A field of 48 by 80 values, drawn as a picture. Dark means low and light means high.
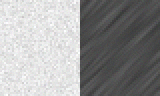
It is made of 1 by 2 panels. Panel 1,1: very high, fine-grained, faint in contrast. Panel 1,2: low, slanting up to the right, faint in contrast.
